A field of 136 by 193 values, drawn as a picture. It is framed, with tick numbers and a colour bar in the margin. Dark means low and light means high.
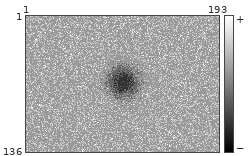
Mirror symmetry: none. Odd rows or columns: none. Seam: none. Dips: one, in the centre. Ninth with the lowest average: centre.
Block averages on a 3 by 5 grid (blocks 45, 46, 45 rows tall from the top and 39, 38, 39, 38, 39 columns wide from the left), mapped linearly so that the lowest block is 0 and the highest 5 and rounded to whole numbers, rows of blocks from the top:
5 5 5 5 5
5 5 0 5 5
5 5 5 5 5
